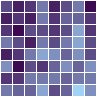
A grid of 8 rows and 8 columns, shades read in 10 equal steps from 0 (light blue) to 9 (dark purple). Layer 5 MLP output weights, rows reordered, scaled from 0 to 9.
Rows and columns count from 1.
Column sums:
47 58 48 33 46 39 25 45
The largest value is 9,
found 3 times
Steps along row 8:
up same down up down down up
